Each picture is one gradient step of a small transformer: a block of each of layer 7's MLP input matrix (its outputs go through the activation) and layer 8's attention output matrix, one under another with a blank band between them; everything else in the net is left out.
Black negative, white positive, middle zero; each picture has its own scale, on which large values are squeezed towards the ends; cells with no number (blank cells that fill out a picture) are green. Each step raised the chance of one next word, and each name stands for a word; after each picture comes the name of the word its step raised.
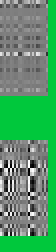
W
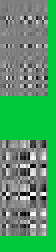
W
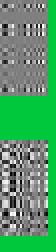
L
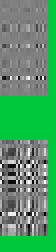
L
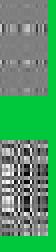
L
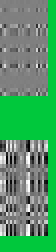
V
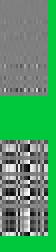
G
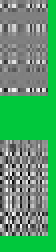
L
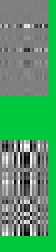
V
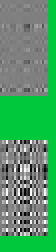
G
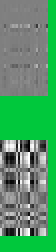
V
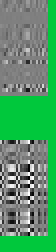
G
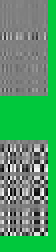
G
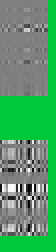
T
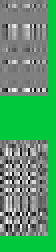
L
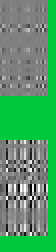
T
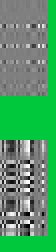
L
